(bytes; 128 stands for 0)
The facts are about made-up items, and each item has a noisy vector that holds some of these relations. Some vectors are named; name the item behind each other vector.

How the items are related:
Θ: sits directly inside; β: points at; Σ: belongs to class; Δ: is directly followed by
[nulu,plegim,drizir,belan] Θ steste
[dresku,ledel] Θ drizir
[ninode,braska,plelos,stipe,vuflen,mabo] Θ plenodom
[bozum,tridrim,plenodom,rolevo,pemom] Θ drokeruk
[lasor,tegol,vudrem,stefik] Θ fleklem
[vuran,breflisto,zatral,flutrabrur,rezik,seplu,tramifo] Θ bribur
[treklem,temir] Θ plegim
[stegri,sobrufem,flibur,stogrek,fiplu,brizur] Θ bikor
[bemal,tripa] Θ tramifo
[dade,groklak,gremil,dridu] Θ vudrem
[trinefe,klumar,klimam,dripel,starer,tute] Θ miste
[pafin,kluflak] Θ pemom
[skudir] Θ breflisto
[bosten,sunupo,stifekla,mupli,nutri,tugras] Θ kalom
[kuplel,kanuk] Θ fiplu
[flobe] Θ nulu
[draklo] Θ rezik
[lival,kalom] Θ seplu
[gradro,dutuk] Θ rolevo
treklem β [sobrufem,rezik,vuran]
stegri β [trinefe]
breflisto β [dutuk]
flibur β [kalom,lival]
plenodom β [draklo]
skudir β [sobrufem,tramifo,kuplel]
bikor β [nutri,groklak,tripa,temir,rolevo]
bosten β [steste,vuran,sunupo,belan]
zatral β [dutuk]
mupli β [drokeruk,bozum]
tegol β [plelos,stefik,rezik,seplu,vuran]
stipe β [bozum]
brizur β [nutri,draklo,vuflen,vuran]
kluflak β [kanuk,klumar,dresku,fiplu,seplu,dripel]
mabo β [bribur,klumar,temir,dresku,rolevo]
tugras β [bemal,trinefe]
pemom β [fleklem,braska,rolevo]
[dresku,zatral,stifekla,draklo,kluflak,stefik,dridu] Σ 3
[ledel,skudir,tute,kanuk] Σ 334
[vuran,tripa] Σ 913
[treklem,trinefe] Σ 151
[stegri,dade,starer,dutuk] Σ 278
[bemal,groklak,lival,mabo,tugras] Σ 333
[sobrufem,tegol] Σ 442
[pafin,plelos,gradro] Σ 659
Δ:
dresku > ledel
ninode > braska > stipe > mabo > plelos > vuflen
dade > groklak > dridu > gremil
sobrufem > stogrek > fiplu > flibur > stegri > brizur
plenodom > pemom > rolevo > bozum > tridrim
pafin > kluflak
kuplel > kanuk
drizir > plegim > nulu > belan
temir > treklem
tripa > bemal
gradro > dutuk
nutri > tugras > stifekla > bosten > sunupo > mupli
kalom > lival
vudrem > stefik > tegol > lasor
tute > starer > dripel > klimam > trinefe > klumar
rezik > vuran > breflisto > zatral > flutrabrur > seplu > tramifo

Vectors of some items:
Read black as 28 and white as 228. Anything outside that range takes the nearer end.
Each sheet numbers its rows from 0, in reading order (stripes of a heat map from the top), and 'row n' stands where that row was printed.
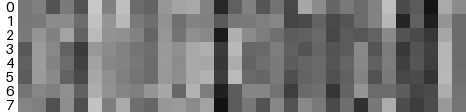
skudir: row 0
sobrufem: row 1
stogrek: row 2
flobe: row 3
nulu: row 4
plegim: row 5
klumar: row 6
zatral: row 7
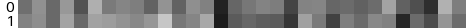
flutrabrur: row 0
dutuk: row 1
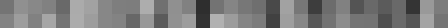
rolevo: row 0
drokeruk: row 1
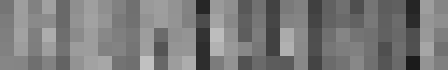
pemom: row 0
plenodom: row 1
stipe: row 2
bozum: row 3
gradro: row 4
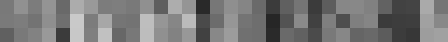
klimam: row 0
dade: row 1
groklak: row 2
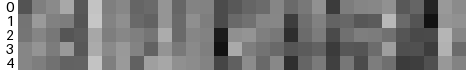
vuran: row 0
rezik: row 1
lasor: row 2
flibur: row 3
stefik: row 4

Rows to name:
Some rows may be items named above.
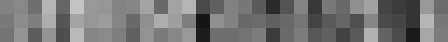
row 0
starer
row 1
bikor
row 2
breflisto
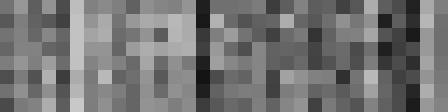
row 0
breflisto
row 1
ledel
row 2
tute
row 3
dresku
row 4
fiplu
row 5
stifekla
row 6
flutrabrur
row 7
tripa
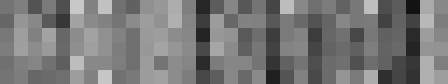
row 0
skudir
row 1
belan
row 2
pemom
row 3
plenodom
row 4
fleklem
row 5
tegol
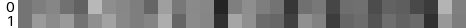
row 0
fleklem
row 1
braska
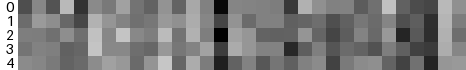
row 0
mupli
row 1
steste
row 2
kanuk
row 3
vudrem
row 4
plelos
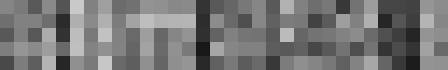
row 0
draklo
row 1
treklem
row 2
bemal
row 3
fiplu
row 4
tugras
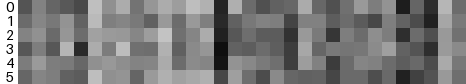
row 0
ledel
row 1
bribur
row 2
dutuk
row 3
lival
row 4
tridrim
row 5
dresku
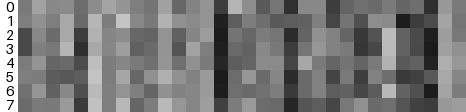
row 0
ninode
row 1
stegri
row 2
kalom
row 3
nutri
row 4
tramifo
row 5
dridu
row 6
breflisto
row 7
groklak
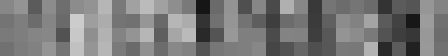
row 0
kluflak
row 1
tute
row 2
trinefe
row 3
sobrufem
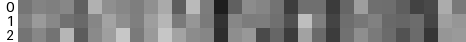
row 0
klumar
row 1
vuflen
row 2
mabo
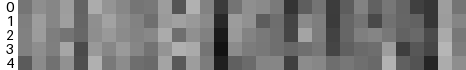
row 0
dripel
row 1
pemom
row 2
tridrim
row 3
brizur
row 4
seplu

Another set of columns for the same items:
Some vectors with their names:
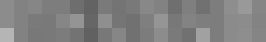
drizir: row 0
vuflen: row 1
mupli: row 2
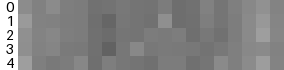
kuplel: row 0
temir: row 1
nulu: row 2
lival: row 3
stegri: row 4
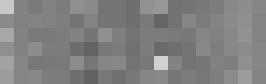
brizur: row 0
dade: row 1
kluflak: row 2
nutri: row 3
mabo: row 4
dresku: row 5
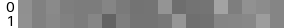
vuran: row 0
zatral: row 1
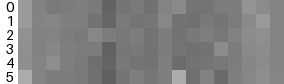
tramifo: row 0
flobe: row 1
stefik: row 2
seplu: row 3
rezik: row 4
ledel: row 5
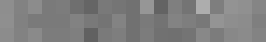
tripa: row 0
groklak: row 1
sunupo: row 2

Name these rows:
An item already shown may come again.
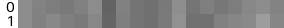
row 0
tridrim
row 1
zatral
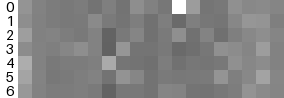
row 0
trinefe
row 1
dridu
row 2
kanuk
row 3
dutuk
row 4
tegol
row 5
stipe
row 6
tramifo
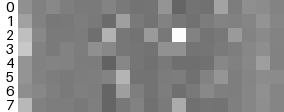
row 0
vuran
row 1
pemom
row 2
treklem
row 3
brizur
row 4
breflisto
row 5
plenodom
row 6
ninode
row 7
skudir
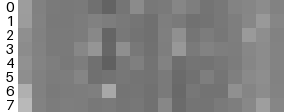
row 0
bemal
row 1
flibur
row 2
klumar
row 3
vuflen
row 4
bribur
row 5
starer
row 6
tegol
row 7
bikor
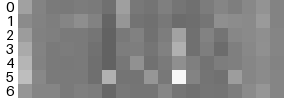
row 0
pemom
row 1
dutuk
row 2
tute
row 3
ledel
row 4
tugras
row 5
treklem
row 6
belan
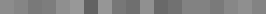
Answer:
plelos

